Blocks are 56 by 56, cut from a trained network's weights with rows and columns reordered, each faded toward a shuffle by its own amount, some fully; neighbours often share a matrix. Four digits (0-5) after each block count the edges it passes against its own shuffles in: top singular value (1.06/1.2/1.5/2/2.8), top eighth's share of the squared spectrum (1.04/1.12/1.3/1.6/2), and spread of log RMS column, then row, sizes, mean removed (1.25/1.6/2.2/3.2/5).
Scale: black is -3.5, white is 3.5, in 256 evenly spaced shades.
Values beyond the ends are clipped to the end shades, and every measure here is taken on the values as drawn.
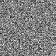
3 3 0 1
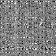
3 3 0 3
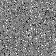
0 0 0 0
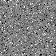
0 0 0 0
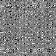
2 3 0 3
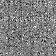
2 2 0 2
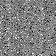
1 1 0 0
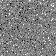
0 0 0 0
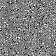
0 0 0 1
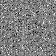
1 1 0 1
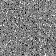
1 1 0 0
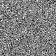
0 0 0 0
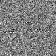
2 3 0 1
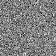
1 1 0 1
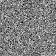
1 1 0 0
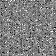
1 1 0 1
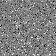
0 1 0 0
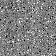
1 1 0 1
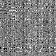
3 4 0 3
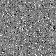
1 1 0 0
